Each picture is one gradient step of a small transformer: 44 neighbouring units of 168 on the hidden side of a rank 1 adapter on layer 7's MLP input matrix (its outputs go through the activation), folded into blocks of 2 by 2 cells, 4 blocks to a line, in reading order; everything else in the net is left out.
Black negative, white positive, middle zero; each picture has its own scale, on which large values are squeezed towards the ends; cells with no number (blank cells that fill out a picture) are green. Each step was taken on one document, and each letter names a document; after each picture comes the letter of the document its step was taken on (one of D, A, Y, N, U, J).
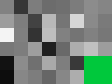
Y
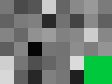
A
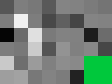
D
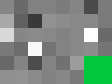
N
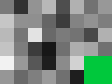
Y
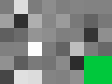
A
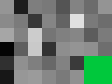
Y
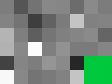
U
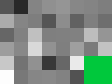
U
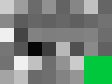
D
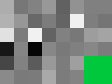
Y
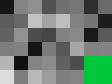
A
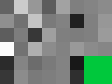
Y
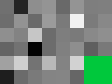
U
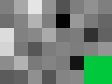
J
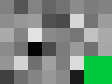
U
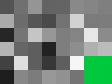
N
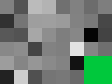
A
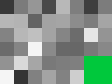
D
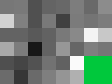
N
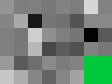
D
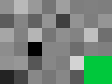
J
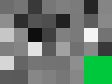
D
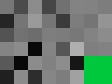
A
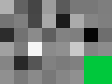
J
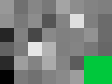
U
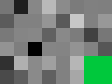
J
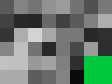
N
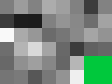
N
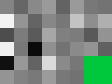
U
